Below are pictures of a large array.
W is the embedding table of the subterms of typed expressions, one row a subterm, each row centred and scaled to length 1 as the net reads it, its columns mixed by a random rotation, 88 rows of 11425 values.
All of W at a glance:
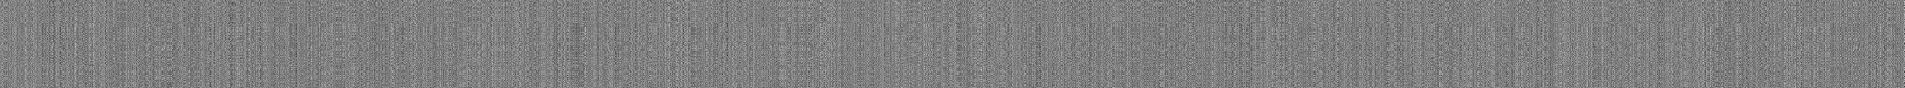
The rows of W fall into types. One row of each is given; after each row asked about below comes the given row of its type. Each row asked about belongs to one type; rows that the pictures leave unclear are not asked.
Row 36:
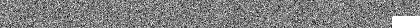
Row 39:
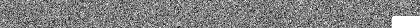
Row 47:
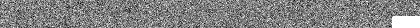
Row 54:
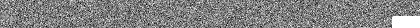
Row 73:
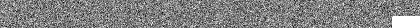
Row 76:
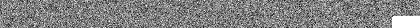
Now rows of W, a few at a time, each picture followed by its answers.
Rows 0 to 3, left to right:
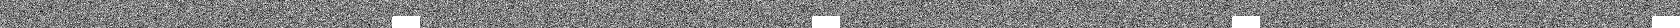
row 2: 73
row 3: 73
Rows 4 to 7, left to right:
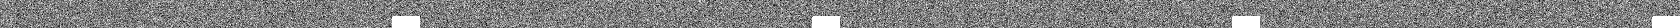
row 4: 54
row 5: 47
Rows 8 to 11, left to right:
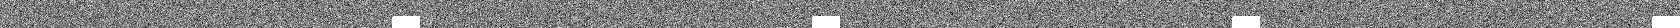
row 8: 54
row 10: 47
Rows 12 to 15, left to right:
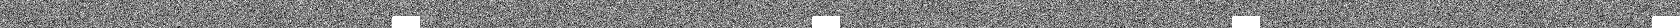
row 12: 39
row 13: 54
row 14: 36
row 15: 39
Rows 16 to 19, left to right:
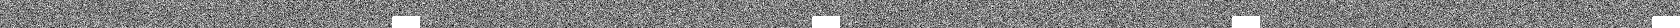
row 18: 54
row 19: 54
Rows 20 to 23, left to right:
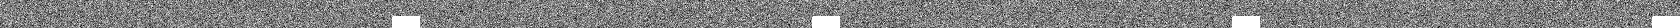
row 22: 73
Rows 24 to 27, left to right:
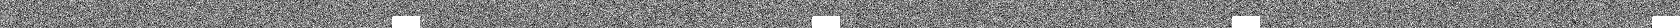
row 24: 54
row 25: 54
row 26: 54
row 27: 36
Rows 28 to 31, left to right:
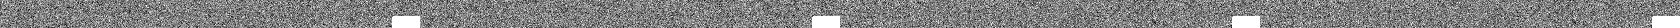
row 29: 76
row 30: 36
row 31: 36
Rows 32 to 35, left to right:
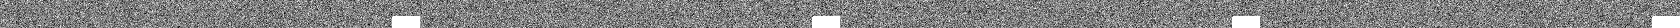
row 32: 39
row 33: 76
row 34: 76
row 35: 39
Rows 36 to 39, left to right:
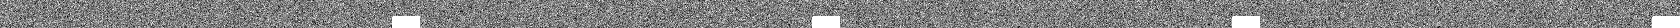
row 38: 39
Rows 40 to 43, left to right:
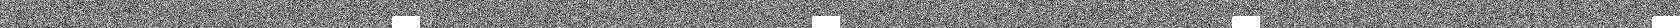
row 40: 47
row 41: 54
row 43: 76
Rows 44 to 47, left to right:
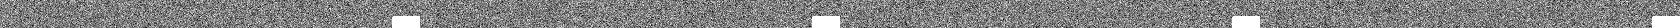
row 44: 54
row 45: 54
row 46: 47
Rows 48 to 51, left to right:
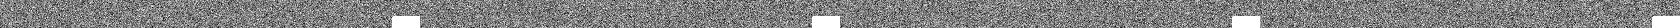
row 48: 47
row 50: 36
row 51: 76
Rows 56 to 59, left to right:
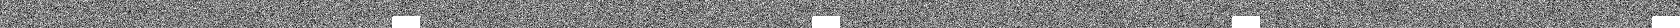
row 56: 76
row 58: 39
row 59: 47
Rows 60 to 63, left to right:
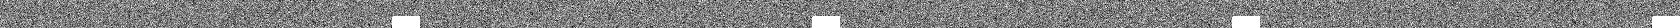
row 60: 36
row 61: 47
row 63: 36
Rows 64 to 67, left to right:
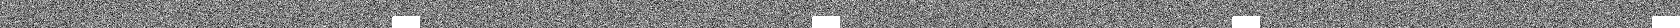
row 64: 76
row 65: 73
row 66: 54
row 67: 36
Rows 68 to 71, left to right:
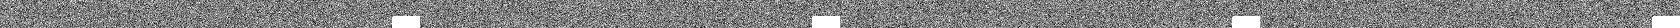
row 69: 36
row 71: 76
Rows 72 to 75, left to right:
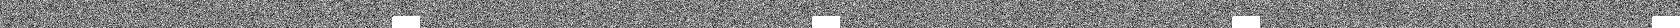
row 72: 76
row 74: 73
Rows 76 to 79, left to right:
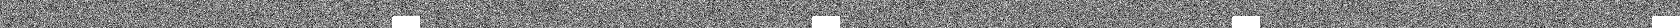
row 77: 47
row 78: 47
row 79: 36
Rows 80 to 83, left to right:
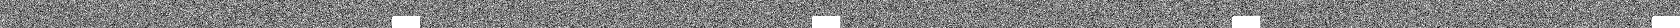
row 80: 54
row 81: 36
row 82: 76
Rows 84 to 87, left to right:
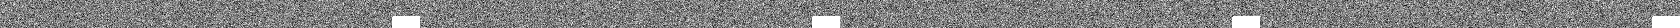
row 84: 73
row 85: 73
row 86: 76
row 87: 39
